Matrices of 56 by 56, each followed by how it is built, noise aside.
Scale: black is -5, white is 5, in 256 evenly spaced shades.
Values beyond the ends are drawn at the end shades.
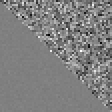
upper triangular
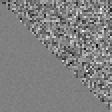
upper triangular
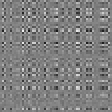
low rank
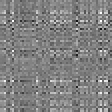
low rank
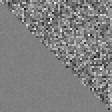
upper triangular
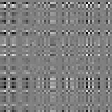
low rank
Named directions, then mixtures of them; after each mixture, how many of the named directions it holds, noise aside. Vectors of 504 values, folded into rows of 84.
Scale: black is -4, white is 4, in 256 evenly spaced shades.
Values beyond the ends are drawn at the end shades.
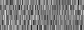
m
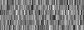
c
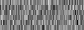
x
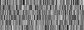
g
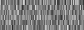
one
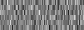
two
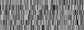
one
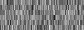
two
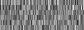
two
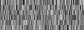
one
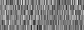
two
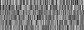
two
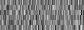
two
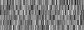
three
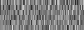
three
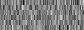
one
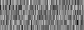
three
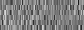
two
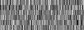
three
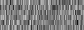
two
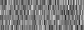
two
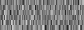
three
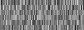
two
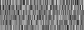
two
